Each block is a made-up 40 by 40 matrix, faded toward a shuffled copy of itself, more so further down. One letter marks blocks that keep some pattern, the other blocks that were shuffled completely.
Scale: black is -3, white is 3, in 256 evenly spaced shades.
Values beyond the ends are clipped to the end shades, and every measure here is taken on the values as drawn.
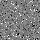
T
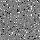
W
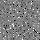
W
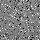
W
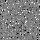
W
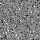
T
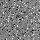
T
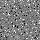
T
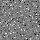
W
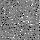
W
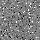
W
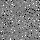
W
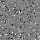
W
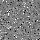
T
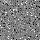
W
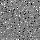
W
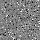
T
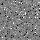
T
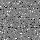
T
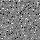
T
